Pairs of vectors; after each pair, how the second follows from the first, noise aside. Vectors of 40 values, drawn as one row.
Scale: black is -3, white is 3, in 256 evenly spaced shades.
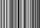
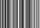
negated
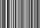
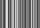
sign-scrambled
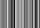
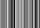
copied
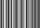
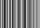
negated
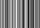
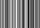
copied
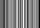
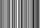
wrapped around
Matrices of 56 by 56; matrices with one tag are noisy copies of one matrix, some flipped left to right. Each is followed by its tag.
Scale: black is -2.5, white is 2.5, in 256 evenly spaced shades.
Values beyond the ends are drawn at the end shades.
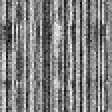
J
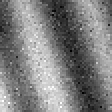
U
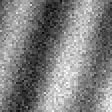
U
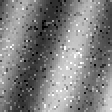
U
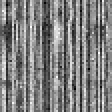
J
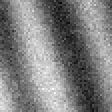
U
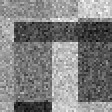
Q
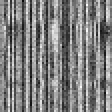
J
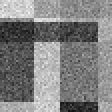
Q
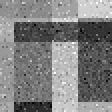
Q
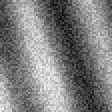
U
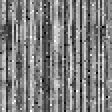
J
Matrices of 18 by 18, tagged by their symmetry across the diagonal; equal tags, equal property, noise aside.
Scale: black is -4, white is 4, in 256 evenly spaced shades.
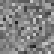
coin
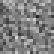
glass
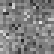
glass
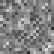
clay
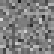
glass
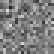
glass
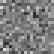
coin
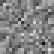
clay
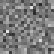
clay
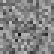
coin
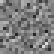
clay
